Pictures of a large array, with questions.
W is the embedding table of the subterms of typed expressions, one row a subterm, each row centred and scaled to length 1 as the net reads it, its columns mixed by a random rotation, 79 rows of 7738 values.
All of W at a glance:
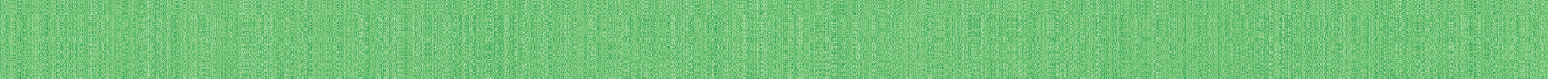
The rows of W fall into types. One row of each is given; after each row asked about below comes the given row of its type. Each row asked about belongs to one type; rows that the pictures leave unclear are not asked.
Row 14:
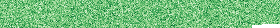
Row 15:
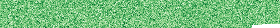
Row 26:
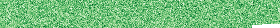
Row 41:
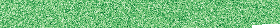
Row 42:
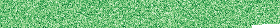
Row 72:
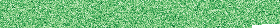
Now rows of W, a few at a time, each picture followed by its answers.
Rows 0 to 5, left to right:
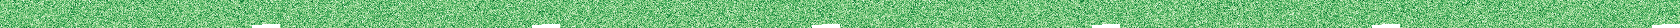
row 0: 14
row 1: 72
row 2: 41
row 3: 14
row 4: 14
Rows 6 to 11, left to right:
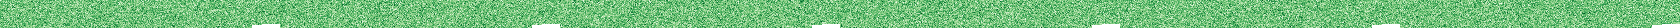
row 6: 72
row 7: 72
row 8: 14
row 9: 42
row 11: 15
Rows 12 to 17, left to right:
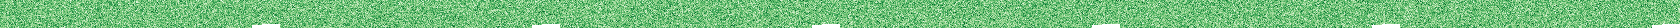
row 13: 72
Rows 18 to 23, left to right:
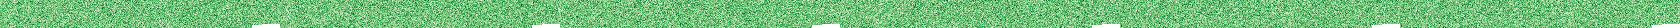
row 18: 15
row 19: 26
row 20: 15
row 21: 14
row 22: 42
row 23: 42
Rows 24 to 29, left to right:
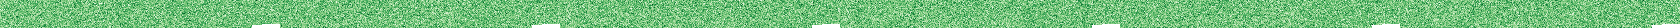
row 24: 15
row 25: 42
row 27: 15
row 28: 42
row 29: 14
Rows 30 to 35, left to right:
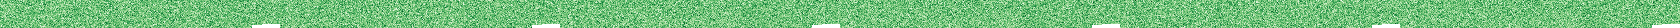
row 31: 26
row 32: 15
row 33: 15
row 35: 15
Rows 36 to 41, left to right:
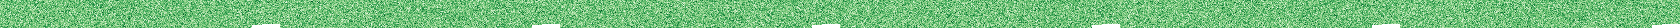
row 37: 72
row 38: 41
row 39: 41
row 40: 15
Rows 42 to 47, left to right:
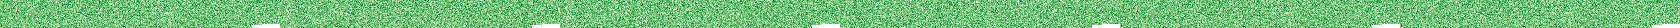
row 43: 26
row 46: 42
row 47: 42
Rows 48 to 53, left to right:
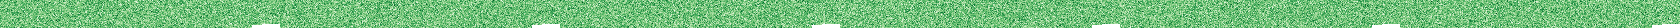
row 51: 41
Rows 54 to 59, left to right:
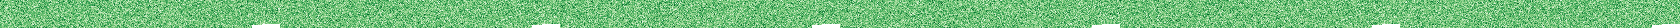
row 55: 42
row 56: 72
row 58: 42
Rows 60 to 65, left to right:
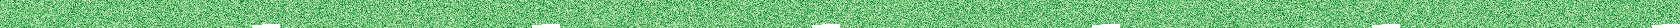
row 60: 14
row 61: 26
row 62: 14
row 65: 41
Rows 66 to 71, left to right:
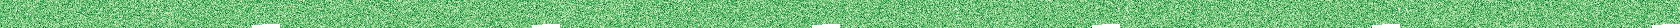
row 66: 42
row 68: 41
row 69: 26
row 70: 26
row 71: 14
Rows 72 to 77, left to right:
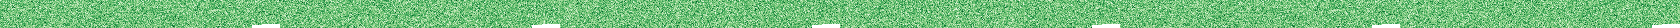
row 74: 26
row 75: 26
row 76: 72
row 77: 15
